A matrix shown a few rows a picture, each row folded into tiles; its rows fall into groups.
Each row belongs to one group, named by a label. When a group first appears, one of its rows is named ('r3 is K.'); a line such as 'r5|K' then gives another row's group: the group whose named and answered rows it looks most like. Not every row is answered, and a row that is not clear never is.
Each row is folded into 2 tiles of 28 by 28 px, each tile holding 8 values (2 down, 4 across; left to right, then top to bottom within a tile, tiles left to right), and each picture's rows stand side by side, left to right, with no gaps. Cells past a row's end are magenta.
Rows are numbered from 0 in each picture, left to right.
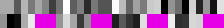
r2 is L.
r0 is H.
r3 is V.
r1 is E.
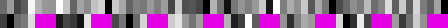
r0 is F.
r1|L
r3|E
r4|V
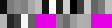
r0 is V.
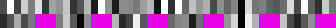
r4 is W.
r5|H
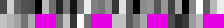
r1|W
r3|F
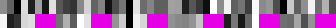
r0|V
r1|W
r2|W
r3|E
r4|L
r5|F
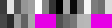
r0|F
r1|F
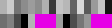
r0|L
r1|H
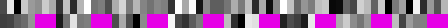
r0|F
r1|F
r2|L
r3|H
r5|L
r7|V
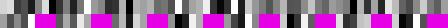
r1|W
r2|W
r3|H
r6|V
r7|V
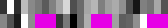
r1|L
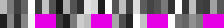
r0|L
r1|F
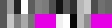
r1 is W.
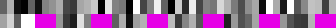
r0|E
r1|V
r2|W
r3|V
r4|L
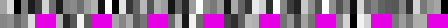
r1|V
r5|W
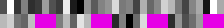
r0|E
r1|E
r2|L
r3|L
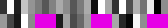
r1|L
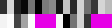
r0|E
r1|V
